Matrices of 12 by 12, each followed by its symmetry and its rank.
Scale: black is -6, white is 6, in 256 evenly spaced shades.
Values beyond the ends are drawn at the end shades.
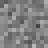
neither, full rank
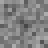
symmetric, full rank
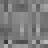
neither, rank two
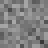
symmetric, full rank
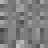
neither, rank two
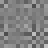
symmetric, rank two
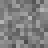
neither, full rank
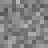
neither, full rank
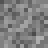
symmetric, full rank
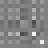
symmetric, rank two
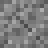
symmetric, full rank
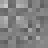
symmetric, rank two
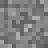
symmetric, full rank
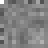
symmetric, rank two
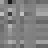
neither, rank two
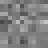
neither, rank two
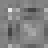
symmetric, rank two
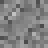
symmetric, full rank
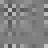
symmetric, rank two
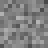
neither, full rank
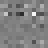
neither, rank two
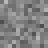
neither, full rank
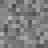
neither, full rank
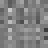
neither, rank two
